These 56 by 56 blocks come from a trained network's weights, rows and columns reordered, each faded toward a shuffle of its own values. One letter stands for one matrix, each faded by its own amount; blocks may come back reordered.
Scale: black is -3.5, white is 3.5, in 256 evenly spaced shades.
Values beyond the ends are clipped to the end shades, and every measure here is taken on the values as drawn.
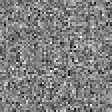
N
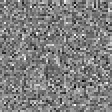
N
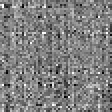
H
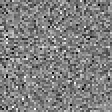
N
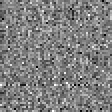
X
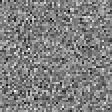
N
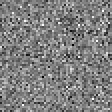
X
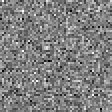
X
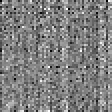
H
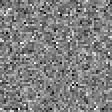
X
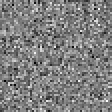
X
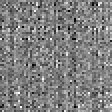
H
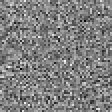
N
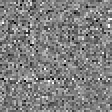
X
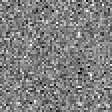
N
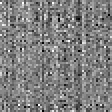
H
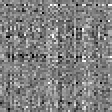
H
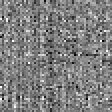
H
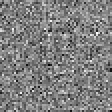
N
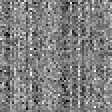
H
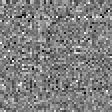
X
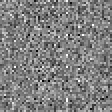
N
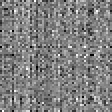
H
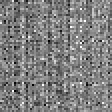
H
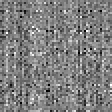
H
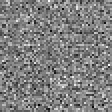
N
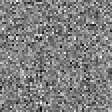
N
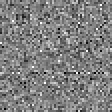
X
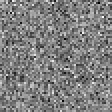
N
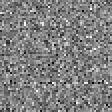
X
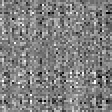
H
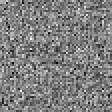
N
